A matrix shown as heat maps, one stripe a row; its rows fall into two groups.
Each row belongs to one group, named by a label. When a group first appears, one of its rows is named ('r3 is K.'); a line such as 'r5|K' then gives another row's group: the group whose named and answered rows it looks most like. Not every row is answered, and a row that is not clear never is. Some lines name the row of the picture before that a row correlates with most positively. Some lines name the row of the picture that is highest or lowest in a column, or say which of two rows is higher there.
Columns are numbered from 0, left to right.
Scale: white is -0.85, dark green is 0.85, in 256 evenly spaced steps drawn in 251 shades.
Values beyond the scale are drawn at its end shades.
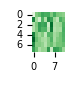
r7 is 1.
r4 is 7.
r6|7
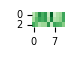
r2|1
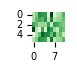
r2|1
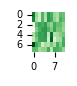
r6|7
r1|7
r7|1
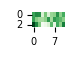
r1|1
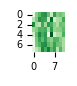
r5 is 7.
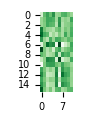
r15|7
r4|7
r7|7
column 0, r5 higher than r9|Yes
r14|1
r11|1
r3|7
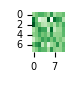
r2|7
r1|1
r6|7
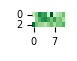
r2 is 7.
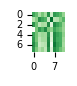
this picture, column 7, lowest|1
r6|1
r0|1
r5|1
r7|1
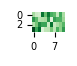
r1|1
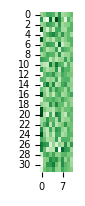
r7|1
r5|7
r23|7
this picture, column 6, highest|6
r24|7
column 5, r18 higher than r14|Yes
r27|1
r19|7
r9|7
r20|7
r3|7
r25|1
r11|1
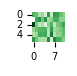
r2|7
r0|1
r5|1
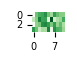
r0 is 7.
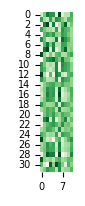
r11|1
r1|7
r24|1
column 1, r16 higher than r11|No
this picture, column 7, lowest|28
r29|7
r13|1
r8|7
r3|1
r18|1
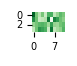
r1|1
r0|7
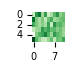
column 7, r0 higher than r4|No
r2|1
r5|7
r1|7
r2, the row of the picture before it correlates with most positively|1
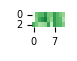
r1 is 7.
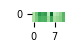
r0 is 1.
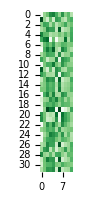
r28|7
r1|7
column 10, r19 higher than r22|Yes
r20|1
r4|7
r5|7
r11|7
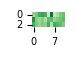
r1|7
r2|1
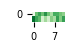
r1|7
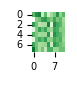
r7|7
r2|1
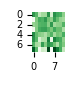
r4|7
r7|1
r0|1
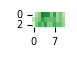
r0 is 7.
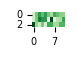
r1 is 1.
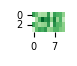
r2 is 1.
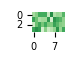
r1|1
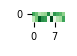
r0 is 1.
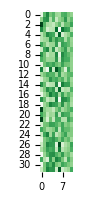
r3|1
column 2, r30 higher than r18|Yes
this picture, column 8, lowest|11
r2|7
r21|7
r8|1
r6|1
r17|1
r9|1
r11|7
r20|1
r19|7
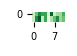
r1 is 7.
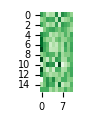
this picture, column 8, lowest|10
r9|7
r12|7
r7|7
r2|1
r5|7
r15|7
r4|7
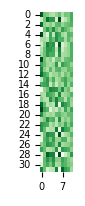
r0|7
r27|1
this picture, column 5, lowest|28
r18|1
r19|7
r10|1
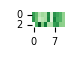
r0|1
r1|1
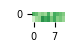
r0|1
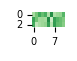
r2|1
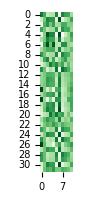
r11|1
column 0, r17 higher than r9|Yes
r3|1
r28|1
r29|1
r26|7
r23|1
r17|7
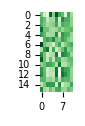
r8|1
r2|1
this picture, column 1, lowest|0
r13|1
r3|7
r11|1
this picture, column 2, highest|7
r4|1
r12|1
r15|7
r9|7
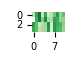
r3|1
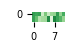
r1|1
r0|7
